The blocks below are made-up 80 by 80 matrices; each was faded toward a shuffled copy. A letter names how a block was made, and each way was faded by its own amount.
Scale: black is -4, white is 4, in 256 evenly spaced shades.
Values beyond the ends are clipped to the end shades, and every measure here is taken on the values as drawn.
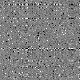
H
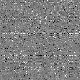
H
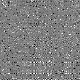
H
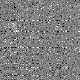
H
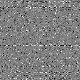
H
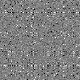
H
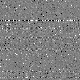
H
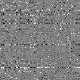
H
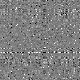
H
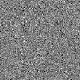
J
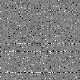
H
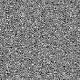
J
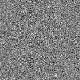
J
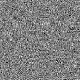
J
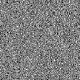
J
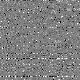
H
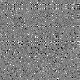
H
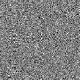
J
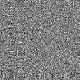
J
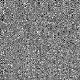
J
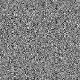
J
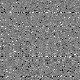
H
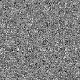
J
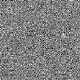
J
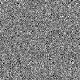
J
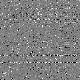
H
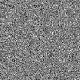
J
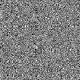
J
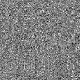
J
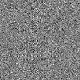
J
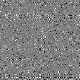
H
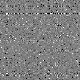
H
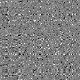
H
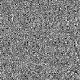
J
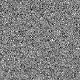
J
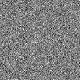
J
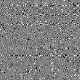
H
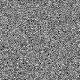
J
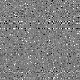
H
